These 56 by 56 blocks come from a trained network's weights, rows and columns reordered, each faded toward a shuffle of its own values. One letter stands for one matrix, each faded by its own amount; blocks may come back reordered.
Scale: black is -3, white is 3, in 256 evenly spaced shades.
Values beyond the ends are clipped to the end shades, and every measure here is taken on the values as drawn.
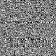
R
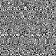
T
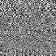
T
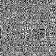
R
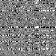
T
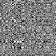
R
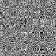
R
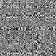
T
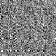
R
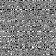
T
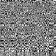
T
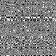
T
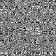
T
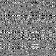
T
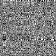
R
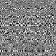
T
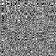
R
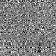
T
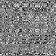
T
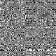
T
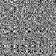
R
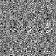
R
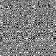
T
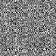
R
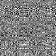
T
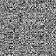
R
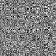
R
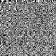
R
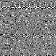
T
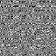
T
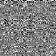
T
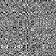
R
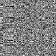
R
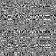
T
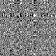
R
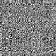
R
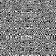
T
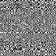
T
